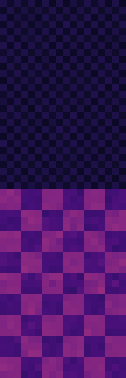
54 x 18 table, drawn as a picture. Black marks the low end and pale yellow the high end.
The table splits into 2 rows of 1 panel. Panel 1,1: very low, checkered, faint in contrast. Panel 2,1: low, checkered.
